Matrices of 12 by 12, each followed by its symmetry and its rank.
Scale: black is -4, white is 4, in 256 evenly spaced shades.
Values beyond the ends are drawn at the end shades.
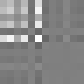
symmetric, rank one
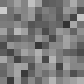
neither, full rank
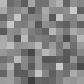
neither, full rank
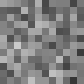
neither, full rank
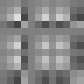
symmetric, rank one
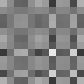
symmetric, rank one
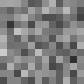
neither, full rank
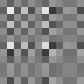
symmetric, rank one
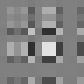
symmetric, rank one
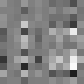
neither, rank two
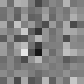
neither, rank two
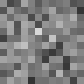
neither, full rank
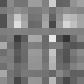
neither, rank two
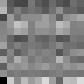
neither, rank two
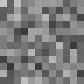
neither, full rank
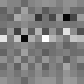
neither, rank two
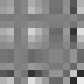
symmetric, rank one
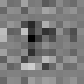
neither, rank two
